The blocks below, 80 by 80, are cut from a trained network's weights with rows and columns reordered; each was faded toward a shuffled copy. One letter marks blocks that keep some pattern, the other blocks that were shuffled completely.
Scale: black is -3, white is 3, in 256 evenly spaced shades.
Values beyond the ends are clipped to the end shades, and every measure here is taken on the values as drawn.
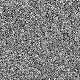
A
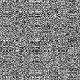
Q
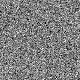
A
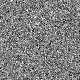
A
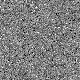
A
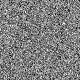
A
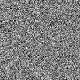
Q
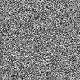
Q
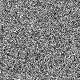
A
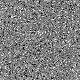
A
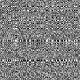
Q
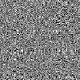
Q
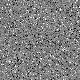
A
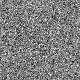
A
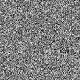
Q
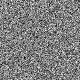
A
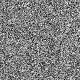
A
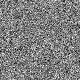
A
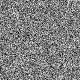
A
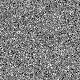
A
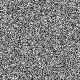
A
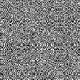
Q
